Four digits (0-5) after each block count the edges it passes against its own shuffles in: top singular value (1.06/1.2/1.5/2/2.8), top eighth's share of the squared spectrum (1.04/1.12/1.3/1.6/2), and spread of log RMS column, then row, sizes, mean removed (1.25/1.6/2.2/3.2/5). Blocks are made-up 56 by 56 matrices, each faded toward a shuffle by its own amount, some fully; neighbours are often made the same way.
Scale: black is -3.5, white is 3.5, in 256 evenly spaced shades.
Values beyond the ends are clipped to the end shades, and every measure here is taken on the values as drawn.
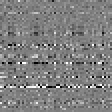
4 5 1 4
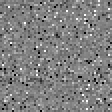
0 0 0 0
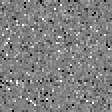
1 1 0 0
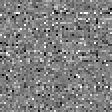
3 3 0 2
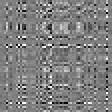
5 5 4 4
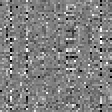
4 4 3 2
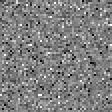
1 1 0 0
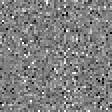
3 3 1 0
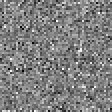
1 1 0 2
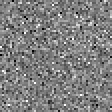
0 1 0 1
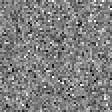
0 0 0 0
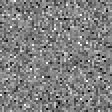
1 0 0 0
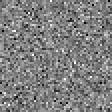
0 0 0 0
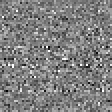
1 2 0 3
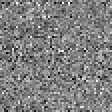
1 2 0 2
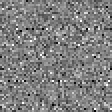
1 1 0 2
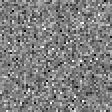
0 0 0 0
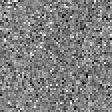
0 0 0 1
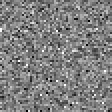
0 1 0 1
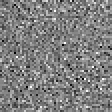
0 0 0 1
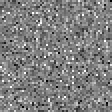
1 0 0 0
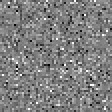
2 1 0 0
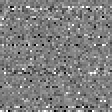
2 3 0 3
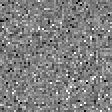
0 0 0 0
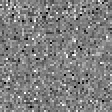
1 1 0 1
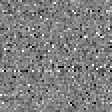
1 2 0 2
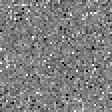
0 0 0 0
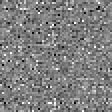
1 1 0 2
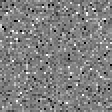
0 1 0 0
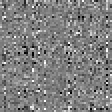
2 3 3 2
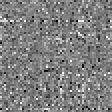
1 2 2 2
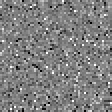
1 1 0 0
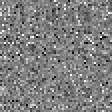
3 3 2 1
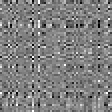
5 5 3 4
